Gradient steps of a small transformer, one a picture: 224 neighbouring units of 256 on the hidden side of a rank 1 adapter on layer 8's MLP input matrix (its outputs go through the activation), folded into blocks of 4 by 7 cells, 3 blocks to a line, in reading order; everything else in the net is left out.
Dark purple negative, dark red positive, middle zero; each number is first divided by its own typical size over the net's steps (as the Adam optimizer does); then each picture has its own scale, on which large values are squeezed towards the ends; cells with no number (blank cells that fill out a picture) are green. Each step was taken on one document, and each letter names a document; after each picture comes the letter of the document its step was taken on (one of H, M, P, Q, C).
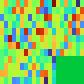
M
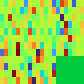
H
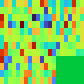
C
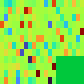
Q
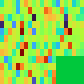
C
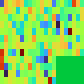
C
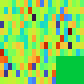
C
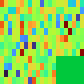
C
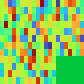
M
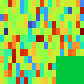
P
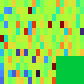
Q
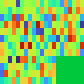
M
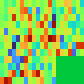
P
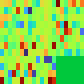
Q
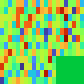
M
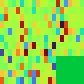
Q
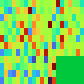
Q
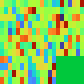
H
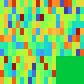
M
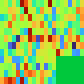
P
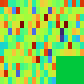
C
